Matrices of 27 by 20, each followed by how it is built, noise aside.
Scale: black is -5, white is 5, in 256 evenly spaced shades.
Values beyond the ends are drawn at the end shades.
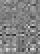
low rank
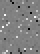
sparse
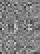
low rank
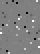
sparse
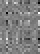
low rank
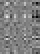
low rank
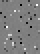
sparse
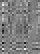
low rank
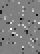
sparse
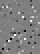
sparse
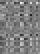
low rank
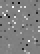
sparse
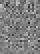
low rank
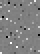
sparse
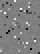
sparse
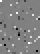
sparse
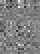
low rank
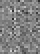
low rank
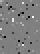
sparse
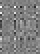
low rank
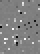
sparse
